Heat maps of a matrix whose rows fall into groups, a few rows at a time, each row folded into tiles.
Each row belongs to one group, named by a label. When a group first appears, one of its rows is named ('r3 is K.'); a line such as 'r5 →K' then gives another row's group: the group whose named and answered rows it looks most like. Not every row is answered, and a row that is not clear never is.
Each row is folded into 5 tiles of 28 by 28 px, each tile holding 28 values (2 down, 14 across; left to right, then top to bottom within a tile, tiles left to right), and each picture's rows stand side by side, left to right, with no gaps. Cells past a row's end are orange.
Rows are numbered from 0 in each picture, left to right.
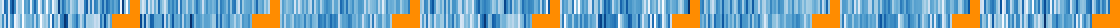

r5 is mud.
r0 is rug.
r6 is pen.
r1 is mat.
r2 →pen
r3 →rug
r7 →rug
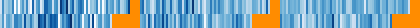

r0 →pen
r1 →mud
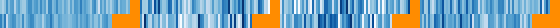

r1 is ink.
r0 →mat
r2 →pen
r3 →mud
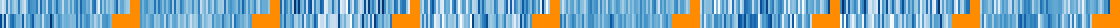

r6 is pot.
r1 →ink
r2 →ink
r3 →rug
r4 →mat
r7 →pen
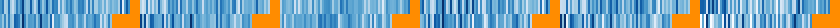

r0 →mud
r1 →mat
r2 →pen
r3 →mud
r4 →mat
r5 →pot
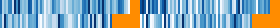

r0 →ink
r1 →pot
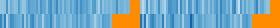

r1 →mat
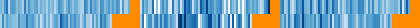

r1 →pen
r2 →mud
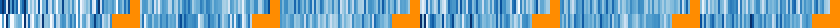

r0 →pot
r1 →pen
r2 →ink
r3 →mat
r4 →mud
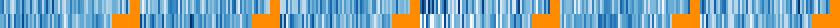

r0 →mud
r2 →mat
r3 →pot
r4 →pen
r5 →pot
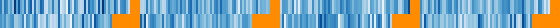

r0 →ink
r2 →pen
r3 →ink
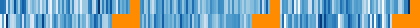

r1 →mud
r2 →pen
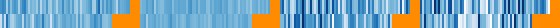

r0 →pot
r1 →mat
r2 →mud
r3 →ink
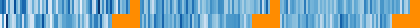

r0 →pot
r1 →mud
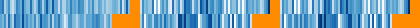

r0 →mud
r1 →pen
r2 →pen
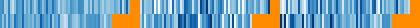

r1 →pen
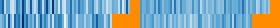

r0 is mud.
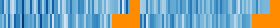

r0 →mud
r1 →mat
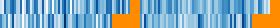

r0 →rug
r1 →ink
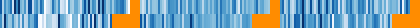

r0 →ink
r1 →mat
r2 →mud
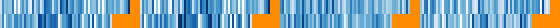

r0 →pen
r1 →pen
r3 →rug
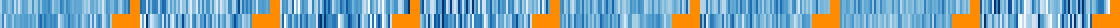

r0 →pen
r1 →pot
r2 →pen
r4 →mud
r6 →ink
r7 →ink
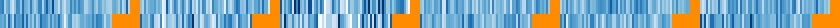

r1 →rug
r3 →rug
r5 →mat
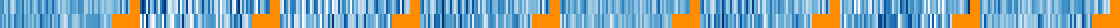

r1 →pot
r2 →rug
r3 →mud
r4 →pot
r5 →mud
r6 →pen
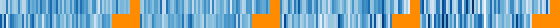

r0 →mat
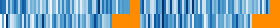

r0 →pot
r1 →mud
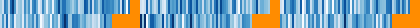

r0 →rug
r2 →rug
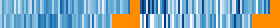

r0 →pen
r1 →pot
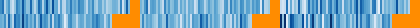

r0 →mud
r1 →rug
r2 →mat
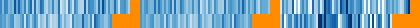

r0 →ink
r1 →ink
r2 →pen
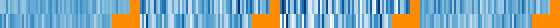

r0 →mat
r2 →pot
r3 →ink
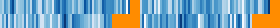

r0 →rug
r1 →pen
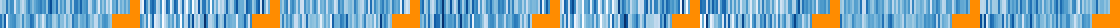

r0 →mat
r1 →rug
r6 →rug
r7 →mat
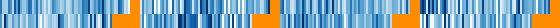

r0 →ink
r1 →pen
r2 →mud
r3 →pot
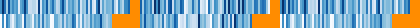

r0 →pot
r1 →ink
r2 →pot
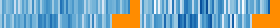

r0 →pen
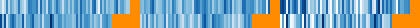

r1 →rug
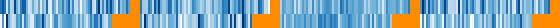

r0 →pot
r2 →pen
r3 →pot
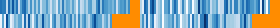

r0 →pot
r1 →rug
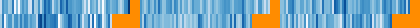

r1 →ink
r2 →rug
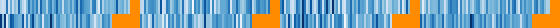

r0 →mat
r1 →rug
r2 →mud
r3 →mat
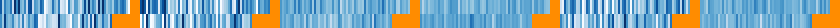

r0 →ink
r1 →pot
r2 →ink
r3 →mat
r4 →rug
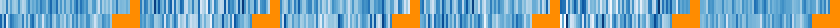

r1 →ink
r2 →ink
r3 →mud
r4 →pot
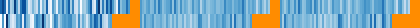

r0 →pot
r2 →ink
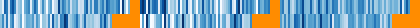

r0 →rug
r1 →pot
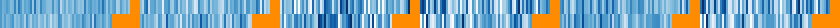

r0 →ink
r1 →rug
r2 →pen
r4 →mud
